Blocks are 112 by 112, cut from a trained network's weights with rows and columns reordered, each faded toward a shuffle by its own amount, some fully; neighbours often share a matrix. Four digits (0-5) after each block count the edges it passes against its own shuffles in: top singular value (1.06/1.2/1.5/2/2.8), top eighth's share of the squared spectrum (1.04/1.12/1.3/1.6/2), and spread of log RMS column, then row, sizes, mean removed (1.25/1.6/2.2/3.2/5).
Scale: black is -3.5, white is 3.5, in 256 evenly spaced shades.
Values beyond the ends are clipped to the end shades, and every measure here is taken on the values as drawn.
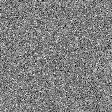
0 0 0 0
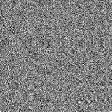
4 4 2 0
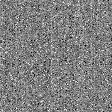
2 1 0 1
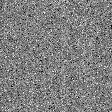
0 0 0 0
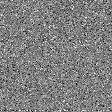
2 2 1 1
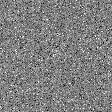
0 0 0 0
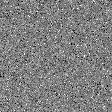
0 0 0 0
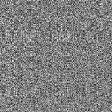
4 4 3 2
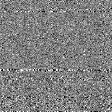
3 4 1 3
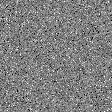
0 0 0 0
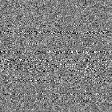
3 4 1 4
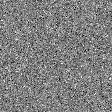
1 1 0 0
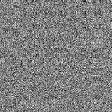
4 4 2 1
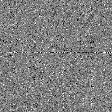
3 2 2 1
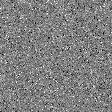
1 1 0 0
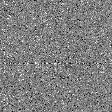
2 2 1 1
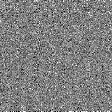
3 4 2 2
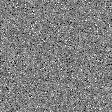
1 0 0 0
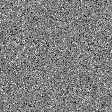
0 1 0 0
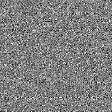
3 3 1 3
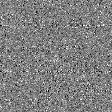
2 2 0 2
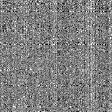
4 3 1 3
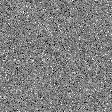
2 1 0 0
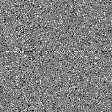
3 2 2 1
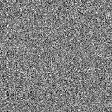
3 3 1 1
